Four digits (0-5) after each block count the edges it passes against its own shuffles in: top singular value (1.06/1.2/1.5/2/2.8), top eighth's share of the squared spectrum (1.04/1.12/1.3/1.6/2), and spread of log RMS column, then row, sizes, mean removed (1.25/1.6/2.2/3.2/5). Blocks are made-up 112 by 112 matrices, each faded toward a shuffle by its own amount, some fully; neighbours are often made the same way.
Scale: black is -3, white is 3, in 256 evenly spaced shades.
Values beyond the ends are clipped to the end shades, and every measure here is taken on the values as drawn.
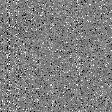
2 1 2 0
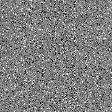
1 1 2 0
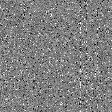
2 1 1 0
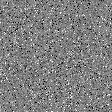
0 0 0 0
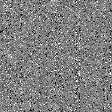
1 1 3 0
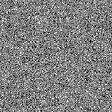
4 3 1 1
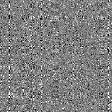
4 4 3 2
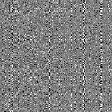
5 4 4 2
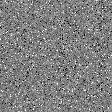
2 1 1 0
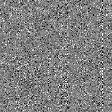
4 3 3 1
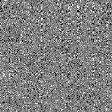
4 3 3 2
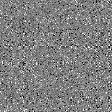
4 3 2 2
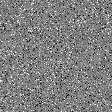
1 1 0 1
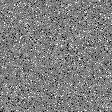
0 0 0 0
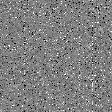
3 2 2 1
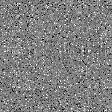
3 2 1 1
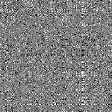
4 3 2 2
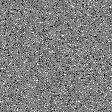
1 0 0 0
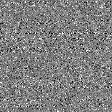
1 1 0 3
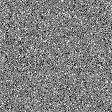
0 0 0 0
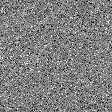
0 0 0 0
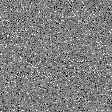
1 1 0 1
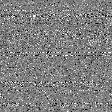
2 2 0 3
